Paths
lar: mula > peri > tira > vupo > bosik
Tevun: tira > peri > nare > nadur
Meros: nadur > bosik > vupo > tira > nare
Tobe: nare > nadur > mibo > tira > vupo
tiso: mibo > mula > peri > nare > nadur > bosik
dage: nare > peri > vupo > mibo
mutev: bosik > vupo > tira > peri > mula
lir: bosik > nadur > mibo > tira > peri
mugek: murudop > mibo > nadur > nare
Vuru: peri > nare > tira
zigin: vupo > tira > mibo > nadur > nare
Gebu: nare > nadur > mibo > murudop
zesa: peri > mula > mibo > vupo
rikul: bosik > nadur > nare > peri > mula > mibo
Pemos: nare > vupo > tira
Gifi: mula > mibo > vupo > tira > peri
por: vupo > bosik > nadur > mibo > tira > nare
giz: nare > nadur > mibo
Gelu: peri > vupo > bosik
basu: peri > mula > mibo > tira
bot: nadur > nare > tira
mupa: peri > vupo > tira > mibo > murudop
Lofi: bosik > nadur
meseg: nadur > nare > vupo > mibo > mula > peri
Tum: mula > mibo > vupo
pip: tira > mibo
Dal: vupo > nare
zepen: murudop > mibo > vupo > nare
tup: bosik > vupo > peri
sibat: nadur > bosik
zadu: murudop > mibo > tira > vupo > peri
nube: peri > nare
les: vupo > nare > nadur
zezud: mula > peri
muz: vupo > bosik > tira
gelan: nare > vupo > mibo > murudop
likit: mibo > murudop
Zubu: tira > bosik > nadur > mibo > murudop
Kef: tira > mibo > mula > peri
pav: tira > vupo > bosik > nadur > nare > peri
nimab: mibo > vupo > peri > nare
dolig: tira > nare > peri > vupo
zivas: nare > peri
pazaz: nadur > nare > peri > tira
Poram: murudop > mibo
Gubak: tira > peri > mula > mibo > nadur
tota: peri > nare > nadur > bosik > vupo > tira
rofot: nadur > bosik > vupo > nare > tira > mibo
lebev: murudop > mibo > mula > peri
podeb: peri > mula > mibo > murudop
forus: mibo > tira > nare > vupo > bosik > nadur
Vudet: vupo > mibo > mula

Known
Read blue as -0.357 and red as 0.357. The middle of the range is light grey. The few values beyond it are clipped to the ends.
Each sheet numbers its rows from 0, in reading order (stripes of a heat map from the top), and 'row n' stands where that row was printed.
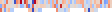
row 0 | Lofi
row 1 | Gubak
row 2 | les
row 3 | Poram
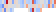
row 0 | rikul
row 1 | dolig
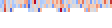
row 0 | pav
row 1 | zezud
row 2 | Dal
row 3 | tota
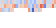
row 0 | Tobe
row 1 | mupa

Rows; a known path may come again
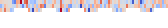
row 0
tiso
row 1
mupa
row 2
nube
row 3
likit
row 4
Tum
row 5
lir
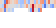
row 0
giz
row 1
Vuru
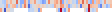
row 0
Poram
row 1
mutev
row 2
Dal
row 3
por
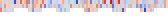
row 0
forus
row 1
pip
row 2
zesa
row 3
muz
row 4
zezud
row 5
podeb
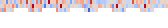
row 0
tota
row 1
bot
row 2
les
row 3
Vudet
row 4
Tevun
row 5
zigin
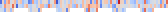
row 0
basu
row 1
zadu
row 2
Gifi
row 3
Pemos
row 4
rikul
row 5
dolig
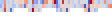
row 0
pav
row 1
Gelu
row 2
Kef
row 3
Gubak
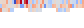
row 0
sibat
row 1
rofot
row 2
Tobe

